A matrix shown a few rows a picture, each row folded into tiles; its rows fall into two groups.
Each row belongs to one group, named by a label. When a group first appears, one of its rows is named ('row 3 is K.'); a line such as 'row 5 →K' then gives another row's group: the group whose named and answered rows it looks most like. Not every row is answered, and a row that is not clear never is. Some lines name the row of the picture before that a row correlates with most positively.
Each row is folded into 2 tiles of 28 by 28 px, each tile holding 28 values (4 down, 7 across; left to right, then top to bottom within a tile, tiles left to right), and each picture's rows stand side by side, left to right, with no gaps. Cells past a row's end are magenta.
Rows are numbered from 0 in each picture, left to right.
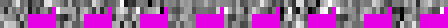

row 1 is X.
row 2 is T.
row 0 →T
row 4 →X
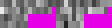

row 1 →T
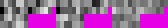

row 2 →X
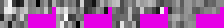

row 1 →T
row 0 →T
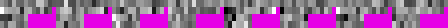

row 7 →T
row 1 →T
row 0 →X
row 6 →X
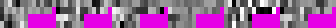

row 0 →T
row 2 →T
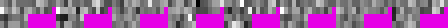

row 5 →X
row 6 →X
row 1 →X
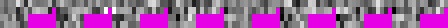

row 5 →T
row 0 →T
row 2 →X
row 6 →X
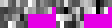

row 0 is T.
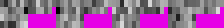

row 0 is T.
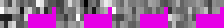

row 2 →X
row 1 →T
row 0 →X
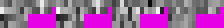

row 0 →X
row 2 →T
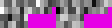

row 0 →X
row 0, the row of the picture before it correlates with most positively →1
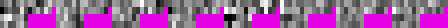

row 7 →X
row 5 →X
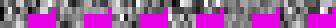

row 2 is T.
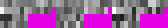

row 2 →X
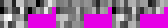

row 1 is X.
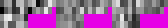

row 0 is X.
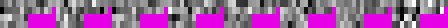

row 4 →T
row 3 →X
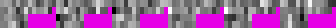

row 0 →T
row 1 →X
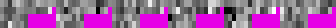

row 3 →X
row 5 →X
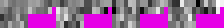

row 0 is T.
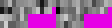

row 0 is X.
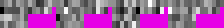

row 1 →X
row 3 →X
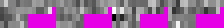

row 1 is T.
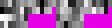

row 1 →T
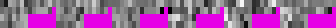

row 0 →T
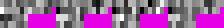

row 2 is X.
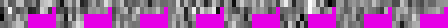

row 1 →T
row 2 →T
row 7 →T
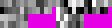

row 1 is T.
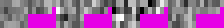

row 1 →X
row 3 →T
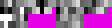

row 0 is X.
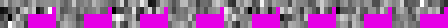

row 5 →X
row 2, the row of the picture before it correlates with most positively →0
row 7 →T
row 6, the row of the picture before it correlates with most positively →0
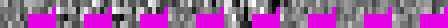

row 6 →T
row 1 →X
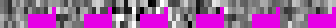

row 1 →X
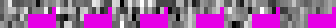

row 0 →T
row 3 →T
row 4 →T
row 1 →X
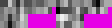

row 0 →T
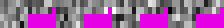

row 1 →T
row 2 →X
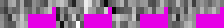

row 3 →T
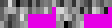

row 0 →T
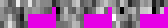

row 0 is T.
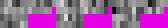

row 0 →T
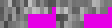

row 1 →X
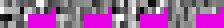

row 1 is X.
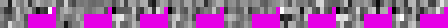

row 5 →X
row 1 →T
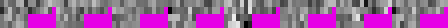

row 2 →X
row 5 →T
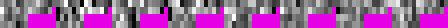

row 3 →T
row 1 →T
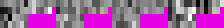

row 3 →T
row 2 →T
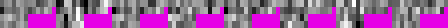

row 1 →T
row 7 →T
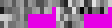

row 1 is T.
